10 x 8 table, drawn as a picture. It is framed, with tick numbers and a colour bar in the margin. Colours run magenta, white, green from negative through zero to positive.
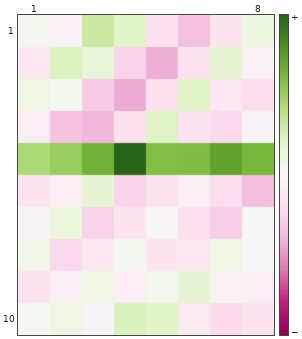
Odd lines: row 5. Average level on the scale: 50%. Ninth with the highest average: centre. Ninth with the lowest average: top middle. Slope: none.
